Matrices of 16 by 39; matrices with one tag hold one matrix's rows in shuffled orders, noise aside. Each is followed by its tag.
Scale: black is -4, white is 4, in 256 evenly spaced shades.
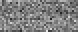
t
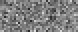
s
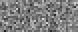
s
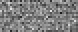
t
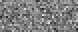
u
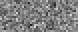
s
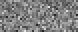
u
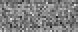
t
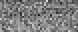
t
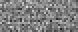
t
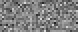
u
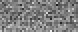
t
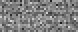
t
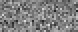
u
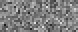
s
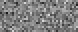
u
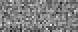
t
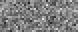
s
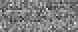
t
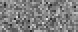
s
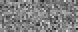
u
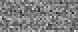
t
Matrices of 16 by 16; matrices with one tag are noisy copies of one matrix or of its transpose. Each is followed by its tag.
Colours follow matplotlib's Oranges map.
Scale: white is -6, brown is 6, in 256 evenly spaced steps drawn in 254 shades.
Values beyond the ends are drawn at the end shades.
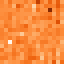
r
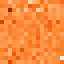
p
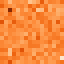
p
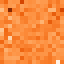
p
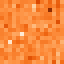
r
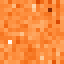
r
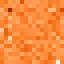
p
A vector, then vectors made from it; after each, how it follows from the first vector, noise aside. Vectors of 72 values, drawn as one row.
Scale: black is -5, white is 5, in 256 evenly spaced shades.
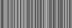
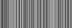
sign-scrambled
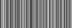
wrapped around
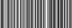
scaled up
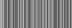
wrapped around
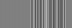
partly zeroed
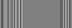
partly zeroed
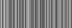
wrapped around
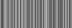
copied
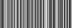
scaled up
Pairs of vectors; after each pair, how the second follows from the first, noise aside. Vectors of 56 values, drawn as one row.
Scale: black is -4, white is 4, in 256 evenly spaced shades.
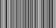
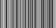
copied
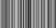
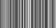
negated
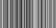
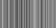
shrunk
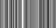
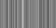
shrunk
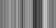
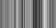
copied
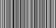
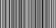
reversed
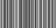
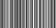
wrapped around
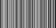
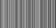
shrunk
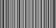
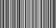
copied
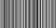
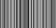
wrapped around
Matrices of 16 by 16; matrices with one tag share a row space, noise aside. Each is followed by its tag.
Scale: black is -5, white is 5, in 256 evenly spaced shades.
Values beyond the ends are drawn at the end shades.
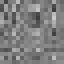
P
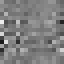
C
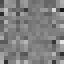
C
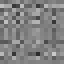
P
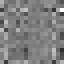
C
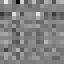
P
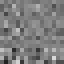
P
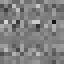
P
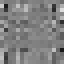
C
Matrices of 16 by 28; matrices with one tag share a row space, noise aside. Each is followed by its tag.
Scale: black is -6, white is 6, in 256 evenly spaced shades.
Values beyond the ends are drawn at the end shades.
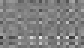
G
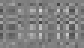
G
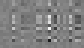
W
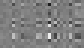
W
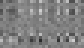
G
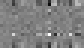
W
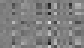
W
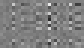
W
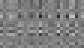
G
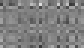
G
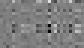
W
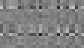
G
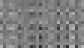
G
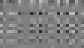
G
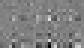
W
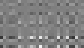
G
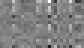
W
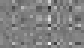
W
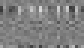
G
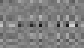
G
